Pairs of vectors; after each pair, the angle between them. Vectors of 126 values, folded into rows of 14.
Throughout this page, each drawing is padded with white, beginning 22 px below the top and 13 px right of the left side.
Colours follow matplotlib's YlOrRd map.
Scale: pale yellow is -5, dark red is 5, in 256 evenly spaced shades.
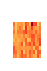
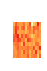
nearly opposite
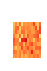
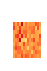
nearly opposite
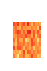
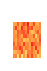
partly aligned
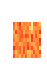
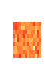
orthogonal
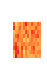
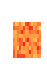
orthogonal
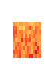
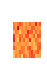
orthogonal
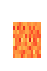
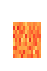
nearly parallel
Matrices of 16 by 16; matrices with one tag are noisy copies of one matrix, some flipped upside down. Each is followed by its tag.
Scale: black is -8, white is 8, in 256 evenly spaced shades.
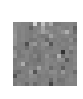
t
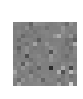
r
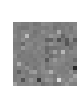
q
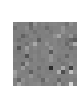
r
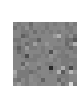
r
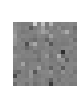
t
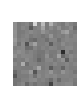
t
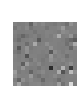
r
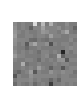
t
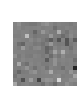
q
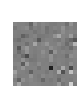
r
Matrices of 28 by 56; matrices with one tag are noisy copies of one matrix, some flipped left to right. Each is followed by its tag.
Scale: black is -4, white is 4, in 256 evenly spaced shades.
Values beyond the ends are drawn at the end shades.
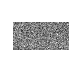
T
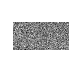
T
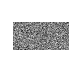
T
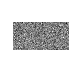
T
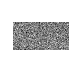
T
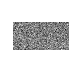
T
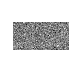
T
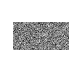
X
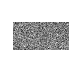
T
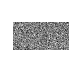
T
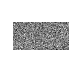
T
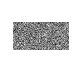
X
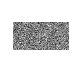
X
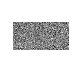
T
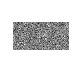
X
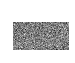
T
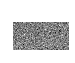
T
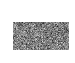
X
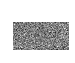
T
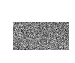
T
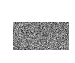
T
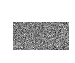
T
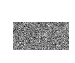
X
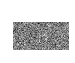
X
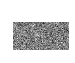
X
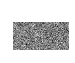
X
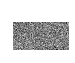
T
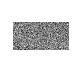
T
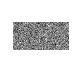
X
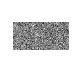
X
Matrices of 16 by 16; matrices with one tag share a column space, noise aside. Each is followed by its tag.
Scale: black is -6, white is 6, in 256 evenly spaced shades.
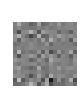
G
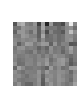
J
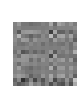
G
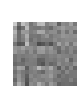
J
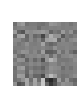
G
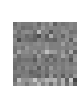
G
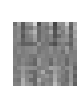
J
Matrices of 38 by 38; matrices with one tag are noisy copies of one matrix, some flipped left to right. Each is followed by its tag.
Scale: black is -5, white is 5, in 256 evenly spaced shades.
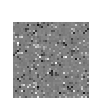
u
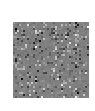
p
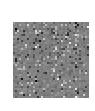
p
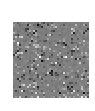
u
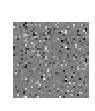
p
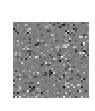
u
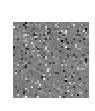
p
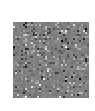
p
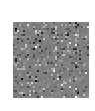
p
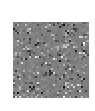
u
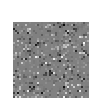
u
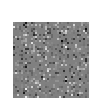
p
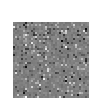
p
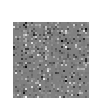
p
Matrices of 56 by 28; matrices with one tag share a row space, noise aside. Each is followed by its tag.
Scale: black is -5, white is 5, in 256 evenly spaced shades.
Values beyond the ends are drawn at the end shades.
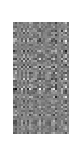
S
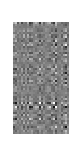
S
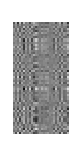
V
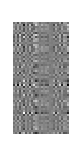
V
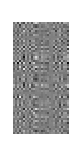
V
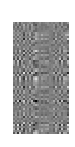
V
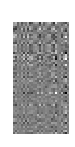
S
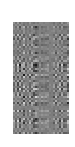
V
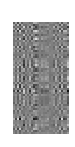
V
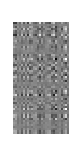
S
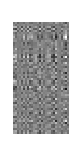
S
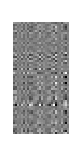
S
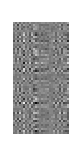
V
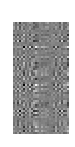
V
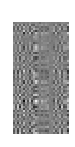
V
